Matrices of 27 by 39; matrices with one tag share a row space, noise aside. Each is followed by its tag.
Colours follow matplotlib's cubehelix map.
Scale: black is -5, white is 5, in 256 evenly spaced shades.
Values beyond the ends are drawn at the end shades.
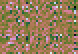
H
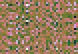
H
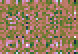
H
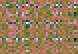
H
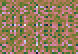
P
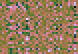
H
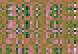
H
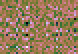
H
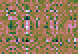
H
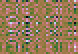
H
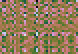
P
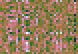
H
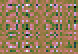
H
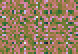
P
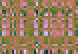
P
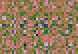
P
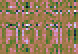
H
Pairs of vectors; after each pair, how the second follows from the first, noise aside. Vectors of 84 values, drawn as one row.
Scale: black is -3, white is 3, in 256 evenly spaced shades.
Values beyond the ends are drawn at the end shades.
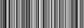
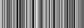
shuffled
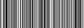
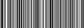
negated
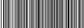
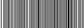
partly zeroed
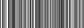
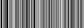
negated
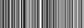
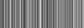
shrunk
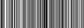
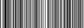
negated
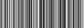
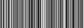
sign-scrambled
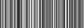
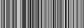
negated
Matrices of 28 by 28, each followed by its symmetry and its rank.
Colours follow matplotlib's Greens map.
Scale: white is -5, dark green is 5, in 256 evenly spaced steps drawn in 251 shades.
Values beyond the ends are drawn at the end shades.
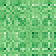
symmetric, rank three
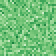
antisymmetric, full rank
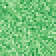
antisymmetric, full rank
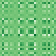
symmetric, rank one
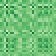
symmetric, rank three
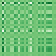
symmetric, rank one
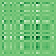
symmetric, rank one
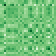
symmetric, rank three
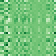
neither, rank two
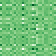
neither, rank two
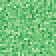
antisymmetric, full rank
